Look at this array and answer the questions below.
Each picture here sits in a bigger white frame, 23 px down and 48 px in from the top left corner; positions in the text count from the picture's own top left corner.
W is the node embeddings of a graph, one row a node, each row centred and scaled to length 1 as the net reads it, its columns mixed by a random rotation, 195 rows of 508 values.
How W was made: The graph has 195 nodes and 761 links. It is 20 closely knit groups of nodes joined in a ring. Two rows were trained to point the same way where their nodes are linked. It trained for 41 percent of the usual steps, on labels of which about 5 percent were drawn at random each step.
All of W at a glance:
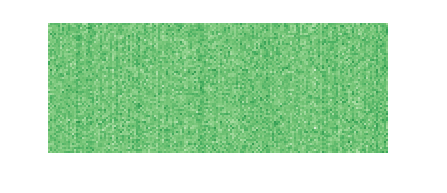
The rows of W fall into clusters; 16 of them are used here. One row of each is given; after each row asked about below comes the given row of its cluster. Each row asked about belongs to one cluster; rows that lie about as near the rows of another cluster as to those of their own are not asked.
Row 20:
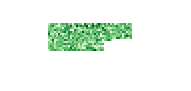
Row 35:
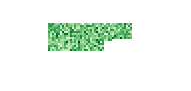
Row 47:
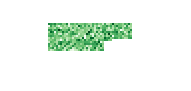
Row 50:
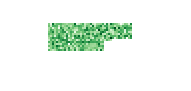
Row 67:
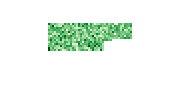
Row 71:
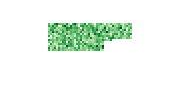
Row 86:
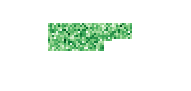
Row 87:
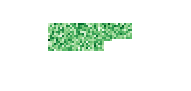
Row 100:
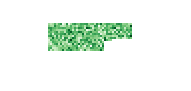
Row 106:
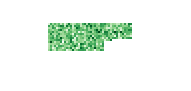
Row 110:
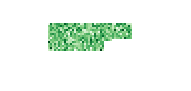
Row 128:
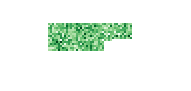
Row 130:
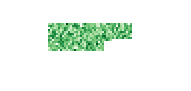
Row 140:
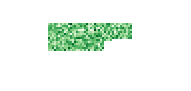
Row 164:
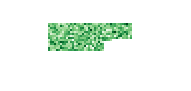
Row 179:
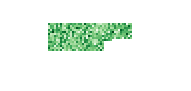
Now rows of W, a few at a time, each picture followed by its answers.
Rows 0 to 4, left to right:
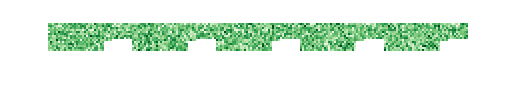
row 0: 140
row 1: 110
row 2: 87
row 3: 67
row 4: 67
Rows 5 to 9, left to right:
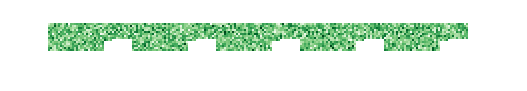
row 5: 100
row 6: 179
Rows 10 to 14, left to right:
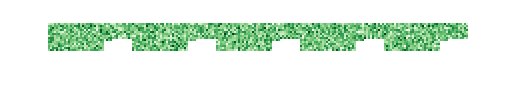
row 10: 106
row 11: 67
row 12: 35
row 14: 20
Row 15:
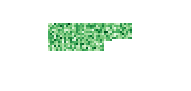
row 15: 106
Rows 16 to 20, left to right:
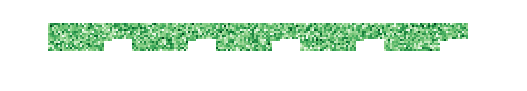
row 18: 179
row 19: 86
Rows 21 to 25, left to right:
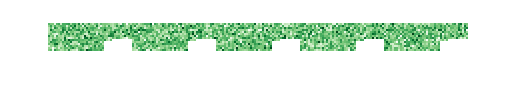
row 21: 86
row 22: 47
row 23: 140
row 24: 35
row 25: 71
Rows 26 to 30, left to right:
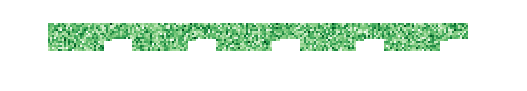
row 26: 86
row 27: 50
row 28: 87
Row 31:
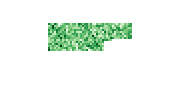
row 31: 67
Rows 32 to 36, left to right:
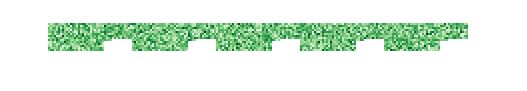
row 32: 87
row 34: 140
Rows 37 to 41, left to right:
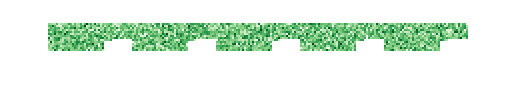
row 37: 140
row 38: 87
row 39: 50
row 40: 130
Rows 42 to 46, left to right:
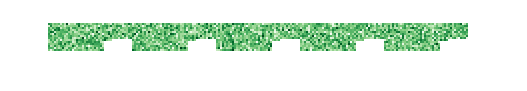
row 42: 47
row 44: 110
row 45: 130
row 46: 179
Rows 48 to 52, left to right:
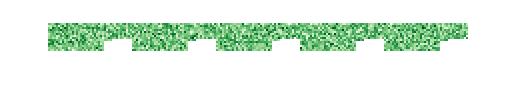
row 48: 71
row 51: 164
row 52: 128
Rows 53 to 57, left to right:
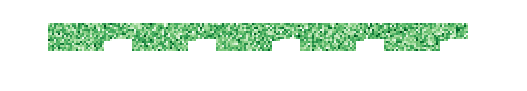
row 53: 87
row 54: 130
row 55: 100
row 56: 130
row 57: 179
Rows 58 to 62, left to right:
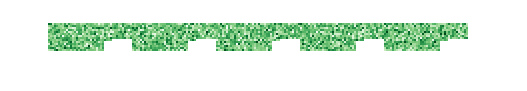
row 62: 47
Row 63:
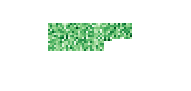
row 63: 179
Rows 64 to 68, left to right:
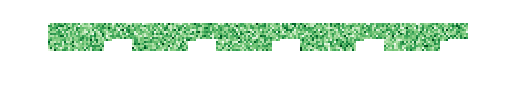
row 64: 110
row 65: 164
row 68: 35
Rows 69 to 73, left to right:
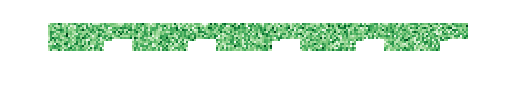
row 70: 50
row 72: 20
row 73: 100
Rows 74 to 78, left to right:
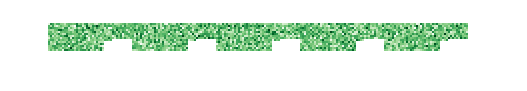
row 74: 20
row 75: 35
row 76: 106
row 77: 100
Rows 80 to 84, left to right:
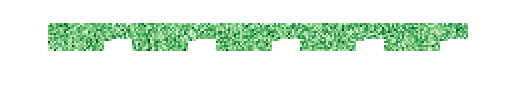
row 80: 110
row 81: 110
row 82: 50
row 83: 164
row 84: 179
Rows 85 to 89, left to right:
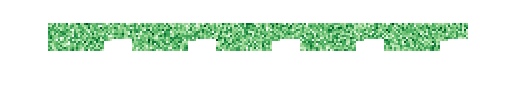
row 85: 100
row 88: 128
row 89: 71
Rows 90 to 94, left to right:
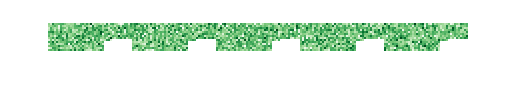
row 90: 50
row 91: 35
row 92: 71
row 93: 86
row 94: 67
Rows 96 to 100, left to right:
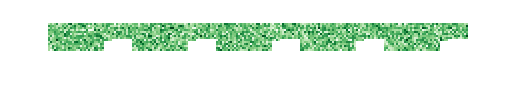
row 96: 140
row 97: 128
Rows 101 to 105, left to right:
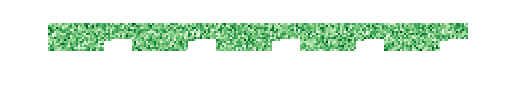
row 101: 20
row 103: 71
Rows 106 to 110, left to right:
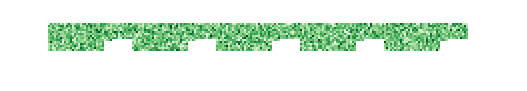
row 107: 20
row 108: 50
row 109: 130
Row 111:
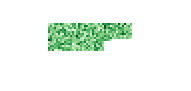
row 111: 87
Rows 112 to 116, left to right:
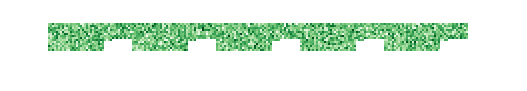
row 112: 35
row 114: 130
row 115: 106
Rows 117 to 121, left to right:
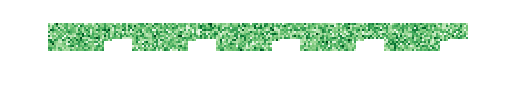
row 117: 71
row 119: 20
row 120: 35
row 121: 128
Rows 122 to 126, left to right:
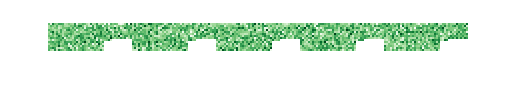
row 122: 50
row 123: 110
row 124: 140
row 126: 35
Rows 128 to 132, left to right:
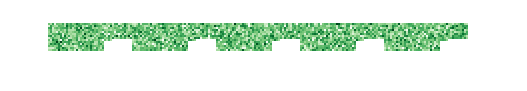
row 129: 100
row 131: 100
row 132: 86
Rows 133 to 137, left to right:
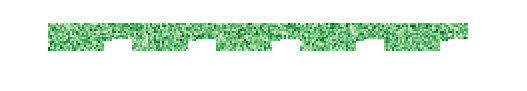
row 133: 164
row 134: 35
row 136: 100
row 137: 106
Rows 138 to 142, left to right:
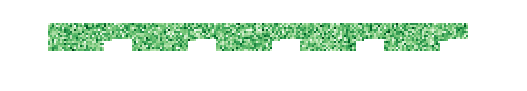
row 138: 20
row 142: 179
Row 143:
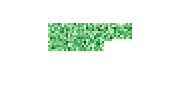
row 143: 50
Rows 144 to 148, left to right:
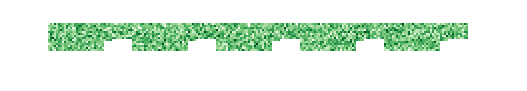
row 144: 106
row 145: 130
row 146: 130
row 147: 47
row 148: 47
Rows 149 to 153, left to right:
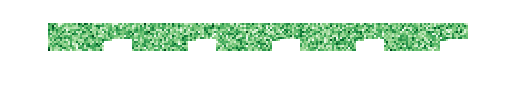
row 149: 67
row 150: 179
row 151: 100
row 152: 47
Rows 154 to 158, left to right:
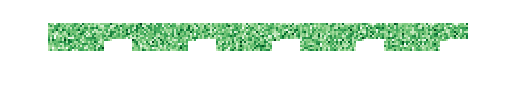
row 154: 86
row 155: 71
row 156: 110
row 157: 50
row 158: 50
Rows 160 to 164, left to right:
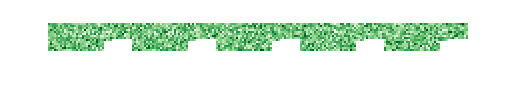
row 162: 20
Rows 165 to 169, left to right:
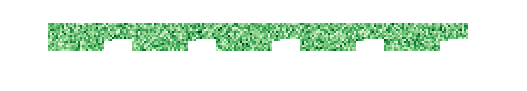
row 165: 35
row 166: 47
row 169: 71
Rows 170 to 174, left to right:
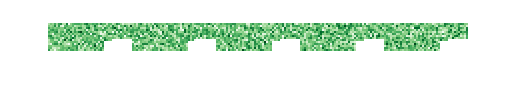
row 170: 100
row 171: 87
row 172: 130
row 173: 20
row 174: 164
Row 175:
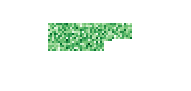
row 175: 130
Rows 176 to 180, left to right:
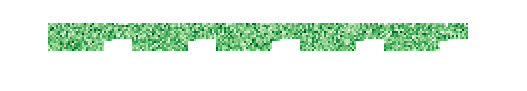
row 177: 86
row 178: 67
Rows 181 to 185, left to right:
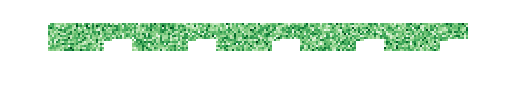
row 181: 20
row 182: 128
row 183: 50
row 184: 100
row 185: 164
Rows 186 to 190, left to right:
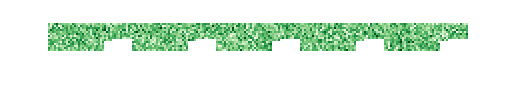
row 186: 71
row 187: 179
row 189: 130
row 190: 110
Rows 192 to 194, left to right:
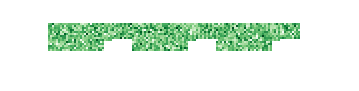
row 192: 35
